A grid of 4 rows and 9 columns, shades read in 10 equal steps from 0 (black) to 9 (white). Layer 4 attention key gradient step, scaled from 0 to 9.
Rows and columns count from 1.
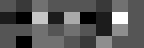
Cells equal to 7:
1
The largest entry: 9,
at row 2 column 8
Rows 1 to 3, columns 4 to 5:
3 3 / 1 6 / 3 4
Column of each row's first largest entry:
3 8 8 7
